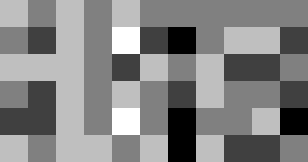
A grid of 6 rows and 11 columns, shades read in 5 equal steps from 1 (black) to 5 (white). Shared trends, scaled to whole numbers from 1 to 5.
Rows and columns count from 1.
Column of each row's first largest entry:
1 5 1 3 5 1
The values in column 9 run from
2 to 4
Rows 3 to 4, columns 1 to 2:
4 4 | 3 2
